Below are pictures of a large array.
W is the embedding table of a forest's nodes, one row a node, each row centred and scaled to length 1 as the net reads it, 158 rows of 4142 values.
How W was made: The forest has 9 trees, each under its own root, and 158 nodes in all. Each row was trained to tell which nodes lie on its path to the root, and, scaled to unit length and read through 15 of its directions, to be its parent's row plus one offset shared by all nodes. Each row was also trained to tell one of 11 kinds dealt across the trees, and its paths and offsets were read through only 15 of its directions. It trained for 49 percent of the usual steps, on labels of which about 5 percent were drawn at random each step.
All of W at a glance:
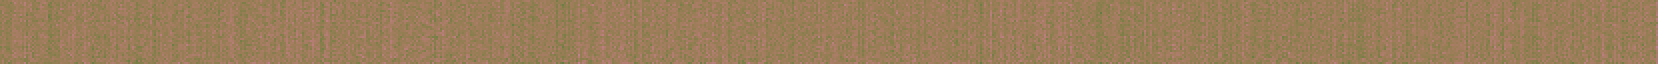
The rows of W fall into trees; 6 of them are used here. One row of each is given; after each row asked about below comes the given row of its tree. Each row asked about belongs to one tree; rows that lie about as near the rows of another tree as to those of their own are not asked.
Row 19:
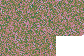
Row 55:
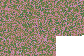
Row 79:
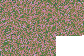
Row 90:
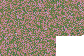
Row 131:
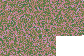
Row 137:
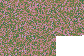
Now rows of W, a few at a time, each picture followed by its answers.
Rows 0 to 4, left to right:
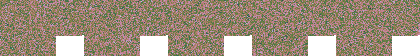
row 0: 79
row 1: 55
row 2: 90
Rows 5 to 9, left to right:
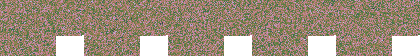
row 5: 79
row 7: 137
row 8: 137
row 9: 55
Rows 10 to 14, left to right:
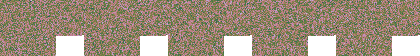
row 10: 19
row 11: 137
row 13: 137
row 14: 131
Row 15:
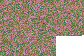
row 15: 79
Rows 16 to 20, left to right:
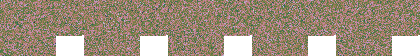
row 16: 90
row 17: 79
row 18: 19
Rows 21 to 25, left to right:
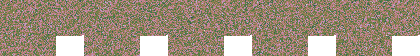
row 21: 137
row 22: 19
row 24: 90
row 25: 137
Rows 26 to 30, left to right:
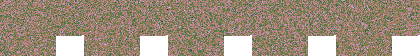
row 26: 90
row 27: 19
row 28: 137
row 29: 79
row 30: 19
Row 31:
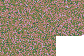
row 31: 137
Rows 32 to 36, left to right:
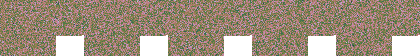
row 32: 90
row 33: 137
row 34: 19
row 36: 137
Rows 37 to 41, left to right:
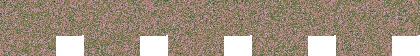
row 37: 131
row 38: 137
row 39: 79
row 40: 55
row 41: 19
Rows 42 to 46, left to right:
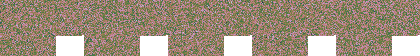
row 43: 131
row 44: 79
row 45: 19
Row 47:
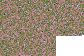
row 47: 131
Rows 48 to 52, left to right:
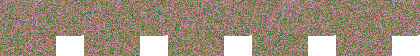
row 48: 137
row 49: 79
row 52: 19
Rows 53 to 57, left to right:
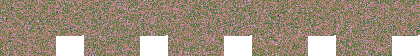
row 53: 19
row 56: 55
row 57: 79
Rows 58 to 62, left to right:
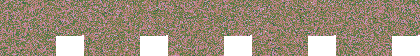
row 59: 79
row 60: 19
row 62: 79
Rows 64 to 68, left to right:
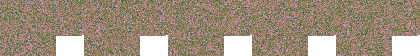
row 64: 137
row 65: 131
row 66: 137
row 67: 90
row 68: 19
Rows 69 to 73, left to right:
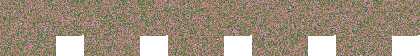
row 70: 55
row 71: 90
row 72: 137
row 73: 131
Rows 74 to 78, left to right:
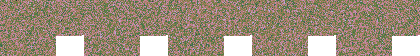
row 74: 19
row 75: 79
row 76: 137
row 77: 55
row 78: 137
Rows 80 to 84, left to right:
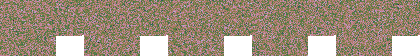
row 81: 79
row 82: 79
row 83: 19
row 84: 55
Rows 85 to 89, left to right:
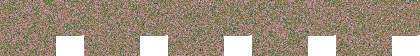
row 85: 137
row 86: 79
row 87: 19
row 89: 79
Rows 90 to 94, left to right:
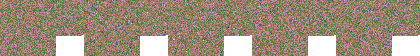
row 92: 90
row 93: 79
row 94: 90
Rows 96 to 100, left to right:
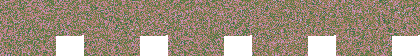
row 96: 137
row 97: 19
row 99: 55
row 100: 137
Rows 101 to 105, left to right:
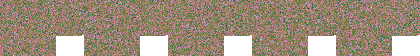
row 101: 131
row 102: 79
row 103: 79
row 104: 79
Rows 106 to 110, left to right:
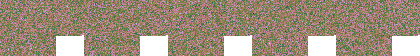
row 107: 19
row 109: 55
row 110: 137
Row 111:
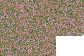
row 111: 19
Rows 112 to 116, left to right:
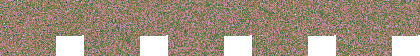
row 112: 90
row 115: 19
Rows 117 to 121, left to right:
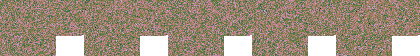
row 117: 19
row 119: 137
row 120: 137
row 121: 137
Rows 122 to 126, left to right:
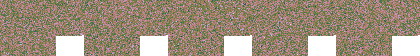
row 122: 19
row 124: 137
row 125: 90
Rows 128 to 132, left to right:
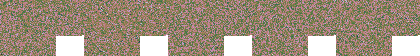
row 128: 55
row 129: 79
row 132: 90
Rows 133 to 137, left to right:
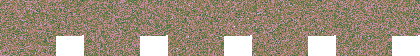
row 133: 137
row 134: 79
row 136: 79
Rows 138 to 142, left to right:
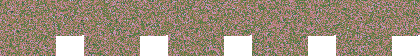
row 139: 79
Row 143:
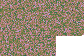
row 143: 90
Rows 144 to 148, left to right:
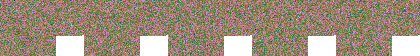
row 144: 137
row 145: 19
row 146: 19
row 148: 55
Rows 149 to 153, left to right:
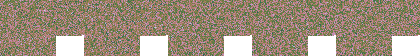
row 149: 55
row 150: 137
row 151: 19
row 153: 131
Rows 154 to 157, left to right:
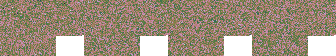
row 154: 55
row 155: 137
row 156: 19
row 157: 137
